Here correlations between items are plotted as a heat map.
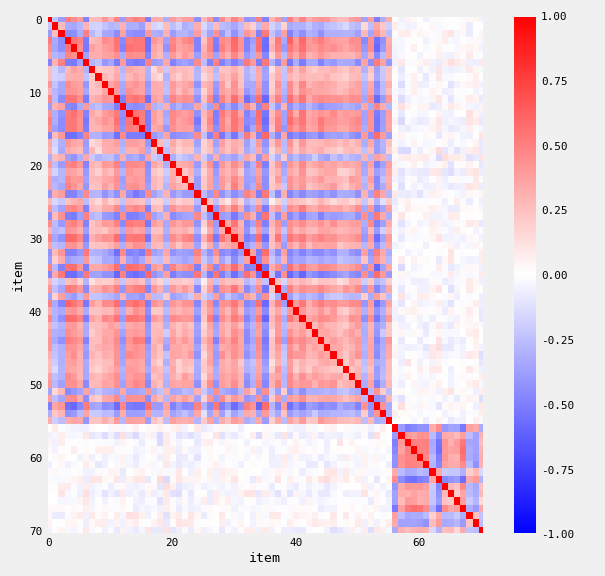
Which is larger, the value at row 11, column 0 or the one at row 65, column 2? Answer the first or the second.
the first
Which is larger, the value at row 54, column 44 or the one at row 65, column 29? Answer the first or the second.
the second
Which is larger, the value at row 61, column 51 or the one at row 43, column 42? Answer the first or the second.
the second
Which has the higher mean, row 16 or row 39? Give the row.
39
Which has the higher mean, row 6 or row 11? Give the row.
11
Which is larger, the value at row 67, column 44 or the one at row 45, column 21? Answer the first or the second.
the second
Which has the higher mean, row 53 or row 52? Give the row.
52
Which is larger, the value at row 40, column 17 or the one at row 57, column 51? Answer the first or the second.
the first
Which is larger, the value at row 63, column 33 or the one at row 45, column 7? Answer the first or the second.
the second
